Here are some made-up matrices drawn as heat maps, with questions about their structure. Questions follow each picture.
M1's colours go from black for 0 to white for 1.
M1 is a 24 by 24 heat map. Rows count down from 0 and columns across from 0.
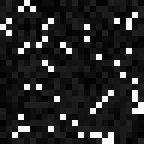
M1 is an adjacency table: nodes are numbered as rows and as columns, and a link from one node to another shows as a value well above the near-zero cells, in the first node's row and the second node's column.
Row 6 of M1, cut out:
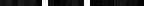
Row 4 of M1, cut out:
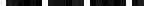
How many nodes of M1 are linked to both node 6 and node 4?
2
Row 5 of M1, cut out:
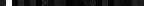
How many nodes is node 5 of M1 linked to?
1
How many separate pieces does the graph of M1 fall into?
3
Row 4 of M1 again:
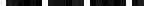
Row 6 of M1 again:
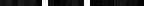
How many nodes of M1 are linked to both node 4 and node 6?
2
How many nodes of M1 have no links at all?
0
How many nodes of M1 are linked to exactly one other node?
8
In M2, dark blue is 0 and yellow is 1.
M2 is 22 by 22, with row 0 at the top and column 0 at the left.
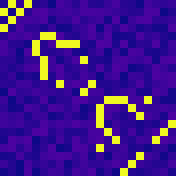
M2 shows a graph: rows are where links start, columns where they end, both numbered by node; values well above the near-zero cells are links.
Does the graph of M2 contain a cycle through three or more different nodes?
no
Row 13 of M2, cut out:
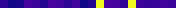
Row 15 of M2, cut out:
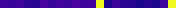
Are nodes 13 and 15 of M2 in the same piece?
yes
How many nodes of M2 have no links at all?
0
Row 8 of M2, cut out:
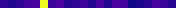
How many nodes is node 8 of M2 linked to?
1
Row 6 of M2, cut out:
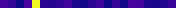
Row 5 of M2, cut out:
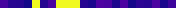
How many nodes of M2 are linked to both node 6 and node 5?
1
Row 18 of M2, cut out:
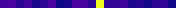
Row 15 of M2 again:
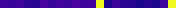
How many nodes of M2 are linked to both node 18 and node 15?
1
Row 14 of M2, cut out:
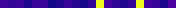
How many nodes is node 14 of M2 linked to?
2
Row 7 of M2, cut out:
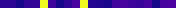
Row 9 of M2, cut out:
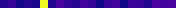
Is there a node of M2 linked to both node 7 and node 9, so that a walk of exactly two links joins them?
yes
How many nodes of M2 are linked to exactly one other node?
10
